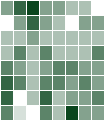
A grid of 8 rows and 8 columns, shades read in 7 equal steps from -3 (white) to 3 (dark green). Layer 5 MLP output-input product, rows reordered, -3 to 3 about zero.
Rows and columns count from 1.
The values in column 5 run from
-1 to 1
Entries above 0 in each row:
2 1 0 3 3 5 3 3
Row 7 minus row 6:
0 -4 0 1 -2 0 -1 1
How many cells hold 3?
2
